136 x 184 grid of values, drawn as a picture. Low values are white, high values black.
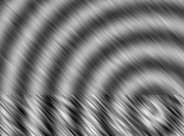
Overall the values sit about 50% of the way up the scale. Concentric rings centre on the bottom right. No overall slope runs across the table. The top part is calmer, up to a seam about 70% of the way down.
